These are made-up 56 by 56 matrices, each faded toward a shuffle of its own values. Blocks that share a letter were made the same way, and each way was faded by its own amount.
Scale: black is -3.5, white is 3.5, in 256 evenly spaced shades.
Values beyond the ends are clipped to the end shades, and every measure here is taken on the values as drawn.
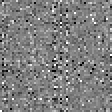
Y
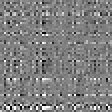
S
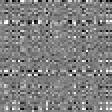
S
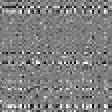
S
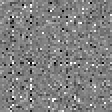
Y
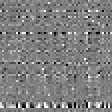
S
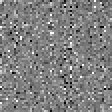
Y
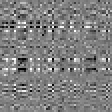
S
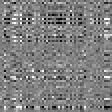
S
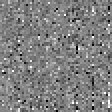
Y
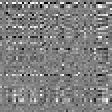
S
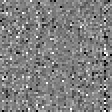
Y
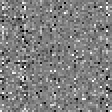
Y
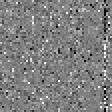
Y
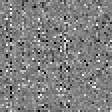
Y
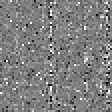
Y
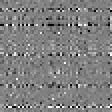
S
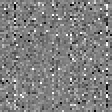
Y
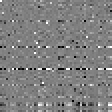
S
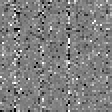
Y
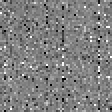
Y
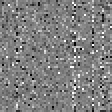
Y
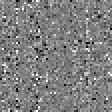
Y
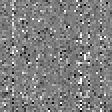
Y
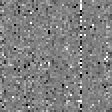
Y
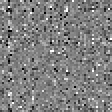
Y
